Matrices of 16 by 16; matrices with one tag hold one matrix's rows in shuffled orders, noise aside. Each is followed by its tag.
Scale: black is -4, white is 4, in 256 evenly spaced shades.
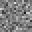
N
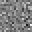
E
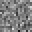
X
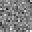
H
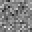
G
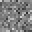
X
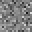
E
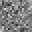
G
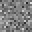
E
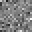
H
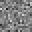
H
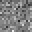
X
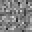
X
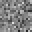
X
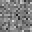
X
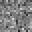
X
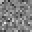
G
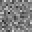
G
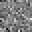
H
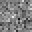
X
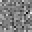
E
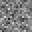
G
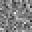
N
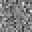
E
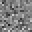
G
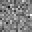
H
